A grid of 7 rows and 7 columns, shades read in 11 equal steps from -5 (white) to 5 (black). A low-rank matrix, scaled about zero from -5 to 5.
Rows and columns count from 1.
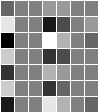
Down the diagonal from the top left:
1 0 0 3 -1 0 1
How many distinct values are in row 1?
3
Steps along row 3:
down same down up up up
